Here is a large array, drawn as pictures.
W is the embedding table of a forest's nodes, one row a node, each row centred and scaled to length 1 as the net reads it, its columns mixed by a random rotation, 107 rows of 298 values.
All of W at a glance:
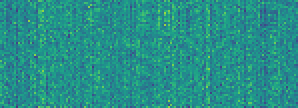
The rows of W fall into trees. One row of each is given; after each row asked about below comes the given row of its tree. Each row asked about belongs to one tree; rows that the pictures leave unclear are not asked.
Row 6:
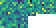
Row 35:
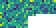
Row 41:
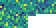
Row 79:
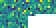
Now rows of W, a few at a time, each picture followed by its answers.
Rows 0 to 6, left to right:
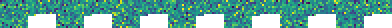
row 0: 35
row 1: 35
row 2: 41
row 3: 6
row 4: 79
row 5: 35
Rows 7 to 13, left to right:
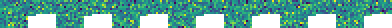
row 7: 6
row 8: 79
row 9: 35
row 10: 35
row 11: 35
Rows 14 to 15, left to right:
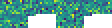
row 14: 35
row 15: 6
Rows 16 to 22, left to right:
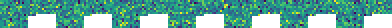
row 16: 6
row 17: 35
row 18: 6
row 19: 35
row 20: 35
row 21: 35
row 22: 6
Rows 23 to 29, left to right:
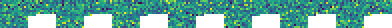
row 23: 79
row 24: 35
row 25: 35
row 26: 6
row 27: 35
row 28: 41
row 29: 35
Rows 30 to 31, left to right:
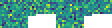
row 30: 79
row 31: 6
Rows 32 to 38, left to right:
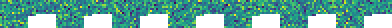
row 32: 35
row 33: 79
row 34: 6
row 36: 79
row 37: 6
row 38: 41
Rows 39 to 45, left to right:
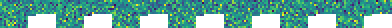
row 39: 6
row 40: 6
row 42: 41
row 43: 41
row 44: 41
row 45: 35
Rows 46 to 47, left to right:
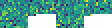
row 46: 41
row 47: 35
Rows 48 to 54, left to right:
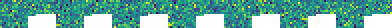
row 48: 79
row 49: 35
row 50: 6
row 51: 35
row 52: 79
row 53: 41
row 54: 6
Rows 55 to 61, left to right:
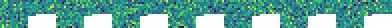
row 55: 6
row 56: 35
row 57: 35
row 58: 35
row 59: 79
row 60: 41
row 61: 79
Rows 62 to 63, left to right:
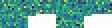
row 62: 79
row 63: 35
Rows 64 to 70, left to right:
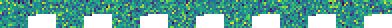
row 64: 6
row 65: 41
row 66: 6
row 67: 6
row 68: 35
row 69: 6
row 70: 35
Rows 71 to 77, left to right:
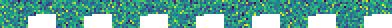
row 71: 6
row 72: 41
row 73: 35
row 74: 35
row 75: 79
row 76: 41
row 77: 79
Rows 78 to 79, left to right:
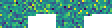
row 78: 79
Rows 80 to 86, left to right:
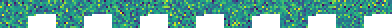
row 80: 35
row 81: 41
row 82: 6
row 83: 41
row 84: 6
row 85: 6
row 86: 79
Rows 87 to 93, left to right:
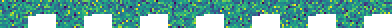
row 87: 79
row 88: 79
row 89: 41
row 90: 35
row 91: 6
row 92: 6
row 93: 79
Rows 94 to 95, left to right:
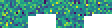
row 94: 41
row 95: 6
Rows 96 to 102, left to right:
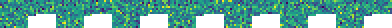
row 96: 41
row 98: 6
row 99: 35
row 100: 6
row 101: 35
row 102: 6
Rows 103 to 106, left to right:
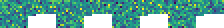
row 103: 6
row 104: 41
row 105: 79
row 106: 35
